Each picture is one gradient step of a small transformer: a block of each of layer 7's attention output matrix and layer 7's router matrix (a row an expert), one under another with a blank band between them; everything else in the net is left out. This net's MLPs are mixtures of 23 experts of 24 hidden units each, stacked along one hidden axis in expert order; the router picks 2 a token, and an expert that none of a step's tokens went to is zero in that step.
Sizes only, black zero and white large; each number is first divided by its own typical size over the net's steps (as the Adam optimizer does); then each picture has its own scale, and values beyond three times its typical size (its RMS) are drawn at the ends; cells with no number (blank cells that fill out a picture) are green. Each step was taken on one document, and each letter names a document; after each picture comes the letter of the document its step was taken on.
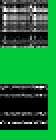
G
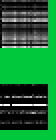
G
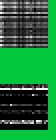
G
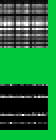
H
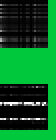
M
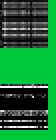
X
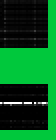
M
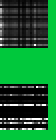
M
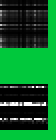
M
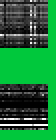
X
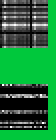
G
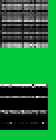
G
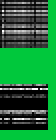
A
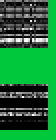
H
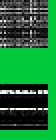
H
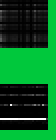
M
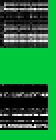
X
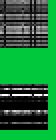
A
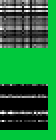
H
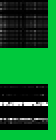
M
